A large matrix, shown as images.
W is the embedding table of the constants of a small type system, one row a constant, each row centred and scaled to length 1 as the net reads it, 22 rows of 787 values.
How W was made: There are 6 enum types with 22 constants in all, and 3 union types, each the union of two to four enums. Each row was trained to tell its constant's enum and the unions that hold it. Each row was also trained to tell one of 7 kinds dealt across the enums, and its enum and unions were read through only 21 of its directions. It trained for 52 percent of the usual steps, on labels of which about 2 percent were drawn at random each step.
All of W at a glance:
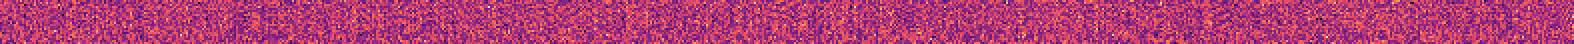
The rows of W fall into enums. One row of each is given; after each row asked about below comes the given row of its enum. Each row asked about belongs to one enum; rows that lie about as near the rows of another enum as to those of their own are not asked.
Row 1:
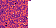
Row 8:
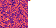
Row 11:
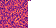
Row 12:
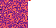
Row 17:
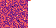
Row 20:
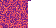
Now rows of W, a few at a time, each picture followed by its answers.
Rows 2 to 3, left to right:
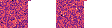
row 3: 12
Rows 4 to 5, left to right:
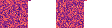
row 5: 17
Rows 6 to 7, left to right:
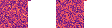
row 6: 11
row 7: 12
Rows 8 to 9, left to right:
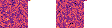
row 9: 17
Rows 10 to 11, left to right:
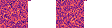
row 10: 11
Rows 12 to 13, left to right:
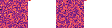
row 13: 8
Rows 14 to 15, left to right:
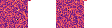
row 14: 20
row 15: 12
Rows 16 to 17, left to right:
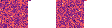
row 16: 20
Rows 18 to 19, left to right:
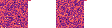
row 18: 17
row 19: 17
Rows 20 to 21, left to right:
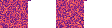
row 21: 20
